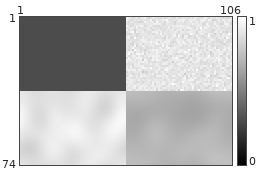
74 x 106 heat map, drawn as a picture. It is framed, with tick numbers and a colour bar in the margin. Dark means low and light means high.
It is made of 2 by 2 panels. Panel 1,1: low, flat. Panel 1,2: very high, fine-grained, faint in contrast. Panel 2,1: very high, smooth, faint in contrast. Panel 2,2: high, smooth, faint in contrast.
